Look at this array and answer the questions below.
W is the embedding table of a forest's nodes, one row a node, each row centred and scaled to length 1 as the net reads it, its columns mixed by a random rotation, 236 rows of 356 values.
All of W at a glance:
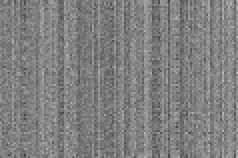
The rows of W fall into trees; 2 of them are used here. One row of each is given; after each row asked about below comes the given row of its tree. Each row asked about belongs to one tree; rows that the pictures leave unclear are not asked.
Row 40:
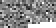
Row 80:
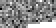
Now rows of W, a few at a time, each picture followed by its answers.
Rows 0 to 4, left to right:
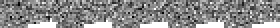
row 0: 40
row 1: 40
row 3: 40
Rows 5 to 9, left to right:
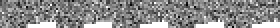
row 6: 80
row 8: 40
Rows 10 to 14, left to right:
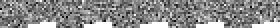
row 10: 80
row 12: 40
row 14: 40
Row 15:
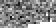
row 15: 40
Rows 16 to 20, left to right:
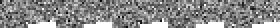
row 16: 40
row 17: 80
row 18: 40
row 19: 80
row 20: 40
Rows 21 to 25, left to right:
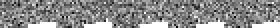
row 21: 40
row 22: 40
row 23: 40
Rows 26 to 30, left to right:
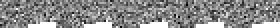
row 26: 40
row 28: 40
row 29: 40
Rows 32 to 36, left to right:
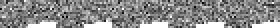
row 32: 80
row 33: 40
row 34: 80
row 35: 40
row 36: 40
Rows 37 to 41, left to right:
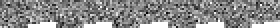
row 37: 40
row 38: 80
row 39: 80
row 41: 80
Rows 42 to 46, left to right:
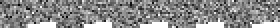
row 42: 40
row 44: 40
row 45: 40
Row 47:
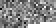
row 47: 80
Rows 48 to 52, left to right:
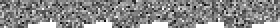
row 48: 40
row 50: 80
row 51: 40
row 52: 80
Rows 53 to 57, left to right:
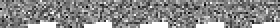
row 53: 80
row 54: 40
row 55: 40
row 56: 40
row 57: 40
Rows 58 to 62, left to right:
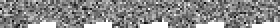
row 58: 80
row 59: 40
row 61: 80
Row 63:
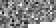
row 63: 80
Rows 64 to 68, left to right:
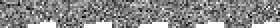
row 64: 40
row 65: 80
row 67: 40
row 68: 80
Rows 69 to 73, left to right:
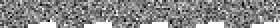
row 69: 40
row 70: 40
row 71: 80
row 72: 80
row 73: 40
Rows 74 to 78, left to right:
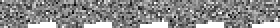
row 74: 40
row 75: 40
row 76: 40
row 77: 80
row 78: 40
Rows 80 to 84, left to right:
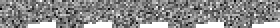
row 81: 80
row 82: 80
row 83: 40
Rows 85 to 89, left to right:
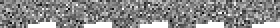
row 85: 40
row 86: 80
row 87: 80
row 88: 80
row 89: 80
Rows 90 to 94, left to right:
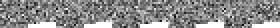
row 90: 40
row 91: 80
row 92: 40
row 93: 40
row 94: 80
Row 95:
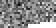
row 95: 40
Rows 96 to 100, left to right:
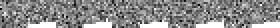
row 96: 80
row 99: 80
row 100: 80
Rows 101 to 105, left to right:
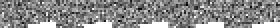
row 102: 40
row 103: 40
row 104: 40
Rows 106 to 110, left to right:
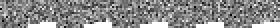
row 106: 80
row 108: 40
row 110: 40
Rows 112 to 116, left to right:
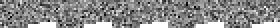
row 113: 80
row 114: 80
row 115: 40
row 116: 40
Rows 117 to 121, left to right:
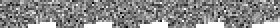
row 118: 80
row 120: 40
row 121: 80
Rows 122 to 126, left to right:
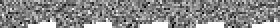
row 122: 40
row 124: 80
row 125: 80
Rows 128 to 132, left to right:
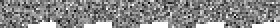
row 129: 80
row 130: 80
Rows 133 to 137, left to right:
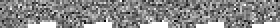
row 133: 80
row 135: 40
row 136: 40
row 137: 80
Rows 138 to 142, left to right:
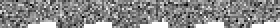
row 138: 80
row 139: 80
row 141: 40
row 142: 80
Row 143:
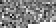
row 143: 40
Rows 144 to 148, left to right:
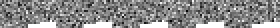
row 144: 40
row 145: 80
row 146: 40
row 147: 80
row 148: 40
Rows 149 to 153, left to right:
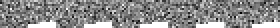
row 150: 80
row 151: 80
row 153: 40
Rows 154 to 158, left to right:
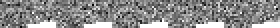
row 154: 40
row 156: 40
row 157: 40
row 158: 80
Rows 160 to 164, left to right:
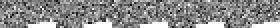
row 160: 40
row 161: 40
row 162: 40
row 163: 80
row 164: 80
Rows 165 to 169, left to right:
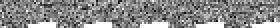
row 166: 40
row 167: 80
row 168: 40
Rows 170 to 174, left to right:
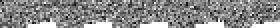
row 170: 40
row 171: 40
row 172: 40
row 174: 80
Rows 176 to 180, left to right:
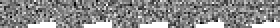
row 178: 40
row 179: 40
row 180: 40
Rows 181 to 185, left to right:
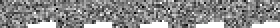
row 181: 40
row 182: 80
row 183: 40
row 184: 80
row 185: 80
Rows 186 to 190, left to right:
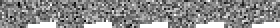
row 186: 40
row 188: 80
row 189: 80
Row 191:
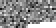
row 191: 80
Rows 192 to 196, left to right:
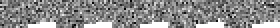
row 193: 80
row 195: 40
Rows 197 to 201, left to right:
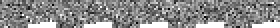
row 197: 40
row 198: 80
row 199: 80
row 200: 80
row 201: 40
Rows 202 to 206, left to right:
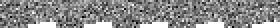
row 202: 40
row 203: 80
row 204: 80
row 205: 40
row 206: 40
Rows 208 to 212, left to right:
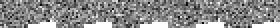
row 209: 40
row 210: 80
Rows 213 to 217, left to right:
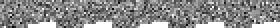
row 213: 40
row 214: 80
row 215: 80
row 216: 80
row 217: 40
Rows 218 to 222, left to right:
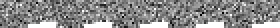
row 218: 80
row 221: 80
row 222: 80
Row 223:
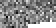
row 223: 40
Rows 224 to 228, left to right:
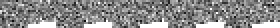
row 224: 80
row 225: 40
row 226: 40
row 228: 40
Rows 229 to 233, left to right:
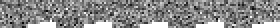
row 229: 40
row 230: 80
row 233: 40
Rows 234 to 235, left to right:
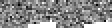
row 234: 40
